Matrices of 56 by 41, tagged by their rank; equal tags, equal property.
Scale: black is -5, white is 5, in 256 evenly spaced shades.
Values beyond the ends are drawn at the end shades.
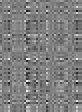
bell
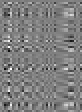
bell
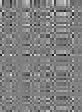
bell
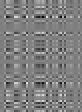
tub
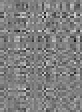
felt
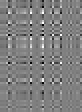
tub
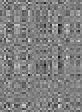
felt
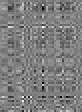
felt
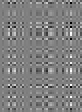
tub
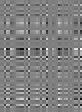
tub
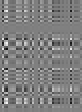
tub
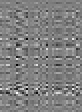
bell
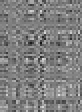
felt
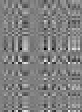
bell
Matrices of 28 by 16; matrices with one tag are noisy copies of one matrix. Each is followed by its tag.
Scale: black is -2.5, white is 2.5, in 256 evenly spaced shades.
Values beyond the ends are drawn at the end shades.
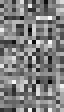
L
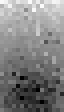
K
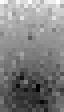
K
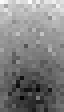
K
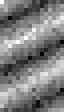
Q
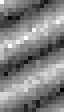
Q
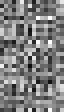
L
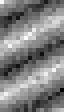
Q
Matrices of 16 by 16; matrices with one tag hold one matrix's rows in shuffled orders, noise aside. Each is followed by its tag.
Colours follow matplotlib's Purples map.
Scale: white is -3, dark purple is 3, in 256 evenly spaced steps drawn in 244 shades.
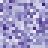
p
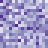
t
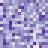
p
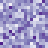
p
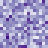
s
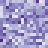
t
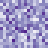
s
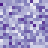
p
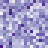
p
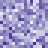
p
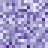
s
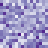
t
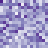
t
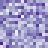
t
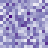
s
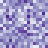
s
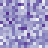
s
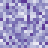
s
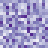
s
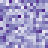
t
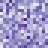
s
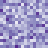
t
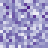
s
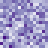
p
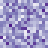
s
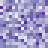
t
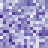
p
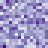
t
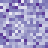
t
